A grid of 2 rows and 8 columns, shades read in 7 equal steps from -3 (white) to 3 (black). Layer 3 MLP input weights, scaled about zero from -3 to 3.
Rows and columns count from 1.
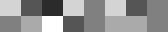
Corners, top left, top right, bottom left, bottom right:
-2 0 0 0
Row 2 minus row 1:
2 -2 -5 3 0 1 -2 0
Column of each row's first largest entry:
3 4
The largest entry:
2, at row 1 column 3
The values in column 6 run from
-2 to -1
